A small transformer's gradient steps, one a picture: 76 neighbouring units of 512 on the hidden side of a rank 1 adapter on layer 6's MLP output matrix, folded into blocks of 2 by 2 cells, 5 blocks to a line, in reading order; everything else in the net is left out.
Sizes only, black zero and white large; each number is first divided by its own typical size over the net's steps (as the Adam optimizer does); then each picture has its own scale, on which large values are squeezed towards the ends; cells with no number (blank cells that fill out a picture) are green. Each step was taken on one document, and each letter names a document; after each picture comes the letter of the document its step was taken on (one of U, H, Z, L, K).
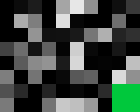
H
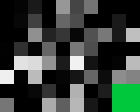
H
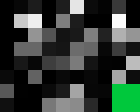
H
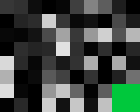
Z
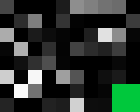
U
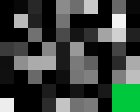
H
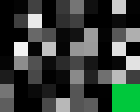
H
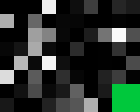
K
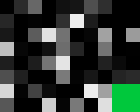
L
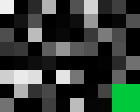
U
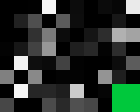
K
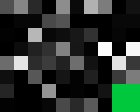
Z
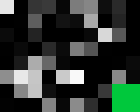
U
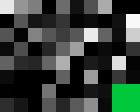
Z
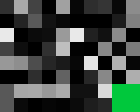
Z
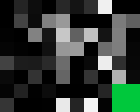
Z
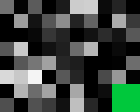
U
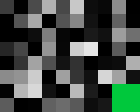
U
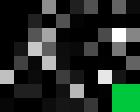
K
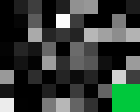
H
